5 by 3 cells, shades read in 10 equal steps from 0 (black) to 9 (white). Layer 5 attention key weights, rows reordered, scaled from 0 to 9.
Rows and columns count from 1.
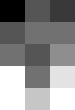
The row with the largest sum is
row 5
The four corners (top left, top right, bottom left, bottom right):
0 2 9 9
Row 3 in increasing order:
3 4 5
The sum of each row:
5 11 12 21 25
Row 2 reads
3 4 4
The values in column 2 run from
3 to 7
